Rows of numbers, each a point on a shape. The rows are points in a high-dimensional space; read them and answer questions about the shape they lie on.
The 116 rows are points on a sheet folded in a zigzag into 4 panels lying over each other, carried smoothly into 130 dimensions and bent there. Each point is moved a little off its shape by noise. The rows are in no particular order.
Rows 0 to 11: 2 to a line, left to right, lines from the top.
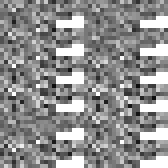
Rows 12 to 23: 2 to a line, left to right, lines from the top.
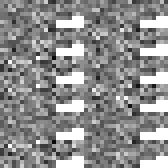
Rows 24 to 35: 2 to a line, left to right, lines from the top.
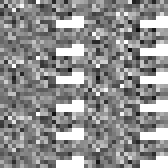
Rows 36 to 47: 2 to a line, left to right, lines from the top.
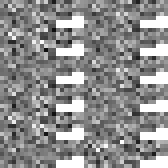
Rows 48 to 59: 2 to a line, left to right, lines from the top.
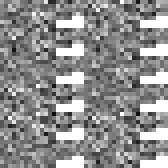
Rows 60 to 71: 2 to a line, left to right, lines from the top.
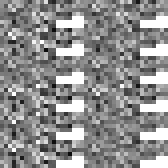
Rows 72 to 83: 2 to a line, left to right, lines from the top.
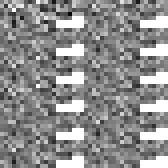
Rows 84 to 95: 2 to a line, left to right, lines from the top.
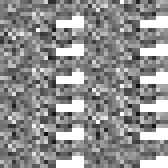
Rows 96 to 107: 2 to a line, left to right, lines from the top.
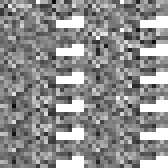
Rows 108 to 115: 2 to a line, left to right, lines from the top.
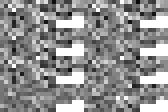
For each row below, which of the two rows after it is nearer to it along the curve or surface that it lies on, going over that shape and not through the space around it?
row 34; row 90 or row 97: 97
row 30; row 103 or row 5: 5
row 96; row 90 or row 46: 46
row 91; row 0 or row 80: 0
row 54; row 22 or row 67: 22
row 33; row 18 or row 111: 18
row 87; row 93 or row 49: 49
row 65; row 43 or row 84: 84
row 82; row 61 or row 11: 61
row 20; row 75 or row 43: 43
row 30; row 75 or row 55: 55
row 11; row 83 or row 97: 97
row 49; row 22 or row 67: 22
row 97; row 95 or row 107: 95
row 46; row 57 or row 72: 57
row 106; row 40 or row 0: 0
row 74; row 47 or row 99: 47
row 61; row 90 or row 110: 90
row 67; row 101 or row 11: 101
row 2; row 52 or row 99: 52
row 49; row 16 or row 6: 16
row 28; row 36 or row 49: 36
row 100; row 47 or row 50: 47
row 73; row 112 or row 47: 47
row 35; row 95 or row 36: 36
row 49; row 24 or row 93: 24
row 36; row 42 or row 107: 107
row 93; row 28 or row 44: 28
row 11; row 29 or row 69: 69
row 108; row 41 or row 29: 29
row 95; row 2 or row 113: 2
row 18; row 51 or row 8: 8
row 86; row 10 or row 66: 10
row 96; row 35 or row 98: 98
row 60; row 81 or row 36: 36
